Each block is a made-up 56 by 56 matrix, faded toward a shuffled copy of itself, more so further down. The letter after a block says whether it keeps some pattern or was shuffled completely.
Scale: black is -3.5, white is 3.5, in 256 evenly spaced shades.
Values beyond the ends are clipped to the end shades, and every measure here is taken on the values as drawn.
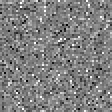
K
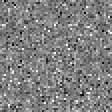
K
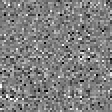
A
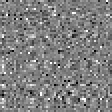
A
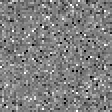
K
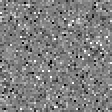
K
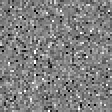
K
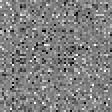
A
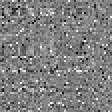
A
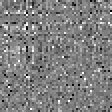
A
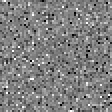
K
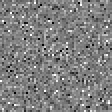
K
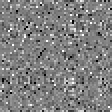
A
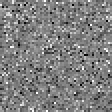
K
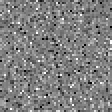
K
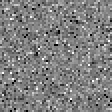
K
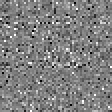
A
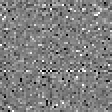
A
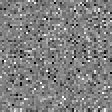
A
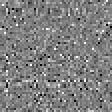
A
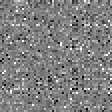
A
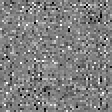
A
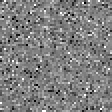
K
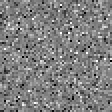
K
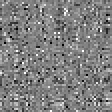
A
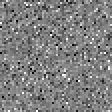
K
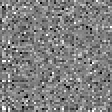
A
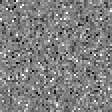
K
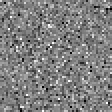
K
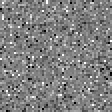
K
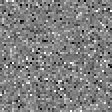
K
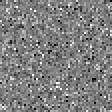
K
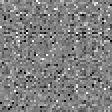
A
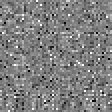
A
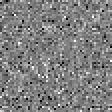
A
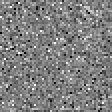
K
